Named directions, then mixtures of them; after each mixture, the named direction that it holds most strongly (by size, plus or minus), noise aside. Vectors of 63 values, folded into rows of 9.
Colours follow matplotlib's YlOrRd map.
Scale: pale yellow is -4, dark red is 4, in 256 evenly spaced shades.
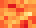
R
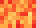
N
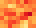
R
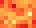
R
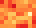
R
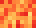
N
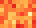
N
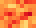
R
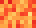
N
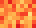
N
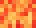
N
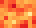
R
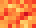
R
